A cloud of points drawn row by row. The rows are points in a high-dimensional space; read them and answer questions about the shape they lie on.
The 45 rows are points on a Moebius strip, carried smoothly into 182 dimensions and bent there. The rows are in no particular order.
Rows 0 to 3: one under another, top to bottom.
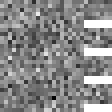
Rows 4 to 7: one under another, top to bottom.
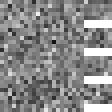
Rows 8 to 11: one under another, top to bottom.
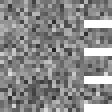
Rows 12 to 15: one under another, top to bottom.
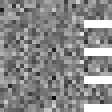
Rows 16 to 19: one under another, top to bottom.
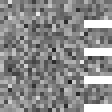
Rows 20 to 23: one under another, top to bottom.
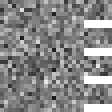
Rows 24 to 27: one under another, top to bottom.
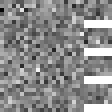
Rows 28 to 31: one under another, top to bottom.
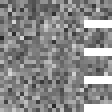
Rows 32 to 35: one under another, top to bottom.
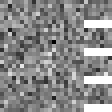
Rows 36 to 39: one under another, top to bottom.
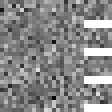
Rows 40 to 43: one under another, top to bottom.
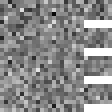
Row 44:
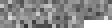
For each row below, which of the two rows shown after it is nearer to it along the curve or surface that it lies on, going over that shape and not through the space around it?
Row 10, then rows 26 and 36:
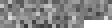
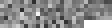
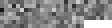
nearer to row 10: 36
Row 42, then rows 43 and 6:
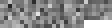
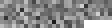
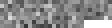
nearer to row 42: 43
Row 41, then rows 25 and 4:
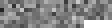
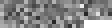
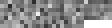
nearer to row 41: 4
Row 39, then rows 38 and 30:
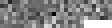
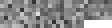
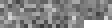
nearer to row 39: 30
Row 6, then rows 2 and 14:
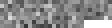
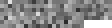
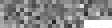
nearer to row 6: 2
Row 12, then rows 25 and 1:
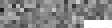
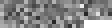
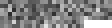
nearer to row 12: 1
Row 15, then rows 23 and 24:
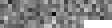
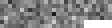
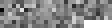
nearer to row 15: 23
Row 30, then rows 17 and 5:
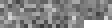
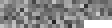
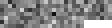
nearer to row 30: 5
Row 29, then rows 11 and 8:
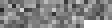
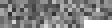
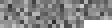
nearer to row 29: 11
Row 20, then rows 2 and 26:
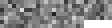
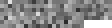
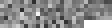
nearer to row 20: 2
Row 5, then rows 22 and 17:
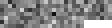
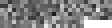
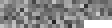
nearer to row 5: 22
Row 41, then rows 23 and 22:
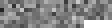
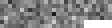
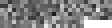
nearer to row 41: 23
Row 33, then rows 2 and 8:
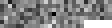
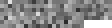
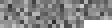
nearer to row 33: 2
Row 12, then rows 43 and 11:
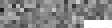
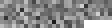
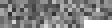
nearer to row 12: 11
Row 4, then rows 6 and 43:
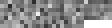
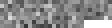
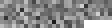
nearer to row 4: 43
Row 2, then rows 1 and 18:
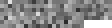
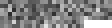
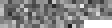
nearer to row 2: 18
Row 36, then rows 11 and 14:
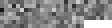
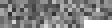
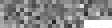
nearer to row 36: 11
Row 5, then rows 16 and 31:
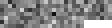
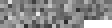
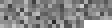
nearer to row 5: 16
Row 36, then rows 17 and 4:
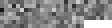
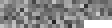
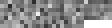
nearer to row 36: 4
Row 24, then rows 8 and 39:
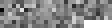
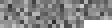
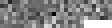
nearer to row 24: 39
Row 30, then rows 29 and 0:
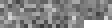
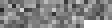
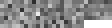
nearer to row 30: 29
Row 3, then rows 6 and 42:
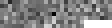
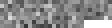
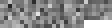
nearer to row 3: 6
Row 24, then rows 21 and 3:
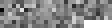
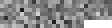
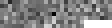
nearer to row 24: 3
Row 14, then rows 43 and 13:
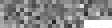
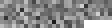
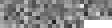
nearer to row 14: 13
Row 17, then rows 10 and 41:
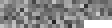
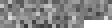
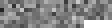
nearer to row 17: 10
